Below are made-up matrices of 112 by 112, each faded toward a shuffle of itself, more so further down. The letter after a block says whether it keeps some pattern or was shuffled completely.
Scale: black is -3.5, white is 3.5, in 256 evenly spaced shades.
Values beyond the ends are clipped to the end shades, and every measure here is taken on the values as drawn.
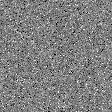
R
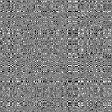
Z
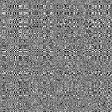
Z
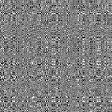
Z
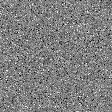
R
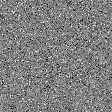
R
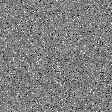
R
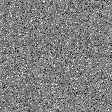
R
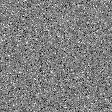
R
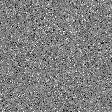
R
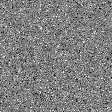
R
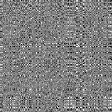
Z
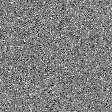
R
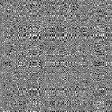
Z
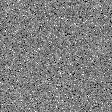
R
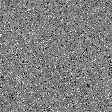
R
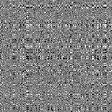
Z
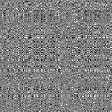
Z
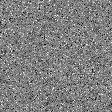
R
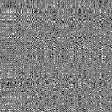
Z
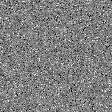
R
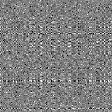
Z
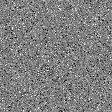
R
